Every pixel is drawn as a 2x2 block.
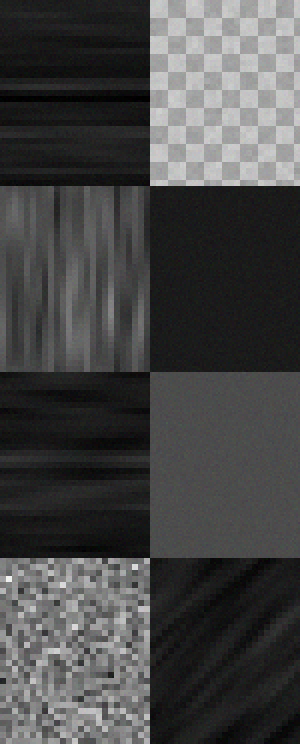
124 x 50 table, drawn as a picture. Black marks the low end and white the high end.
It is made of 4 by 2 panels. Panel 1,1: very low, streaked across, faint in contrast. Panel 1,2: high, checkered. Panel 2,1: low, streaked downward. Panel 2,2: very low, flat. Panel 3,1: very low, streaked across, faint in contrast. Panel 3,2: low, flat. Panel 4,1: middling, fine-grained, strong in contrast. Panel 4,2: very low, slanting up to the right, faint in contrast.
